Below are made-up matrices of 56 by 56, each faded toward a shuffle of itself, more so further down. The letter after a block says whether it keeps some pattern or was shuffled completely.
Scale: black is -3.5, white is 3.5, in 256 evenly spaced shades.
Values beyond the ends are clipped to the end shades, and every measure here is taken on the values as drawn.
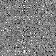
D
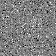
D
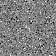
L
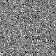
D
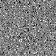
D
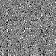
D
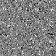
D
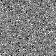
L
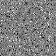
D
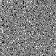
D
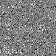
D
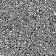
L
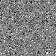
D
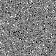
L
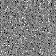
D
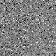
D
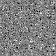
D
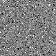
D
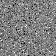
L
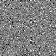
D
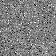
L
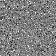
D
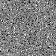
D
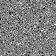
L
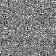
D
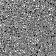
L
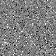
D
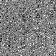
D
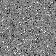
L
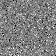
L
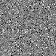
D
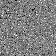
L
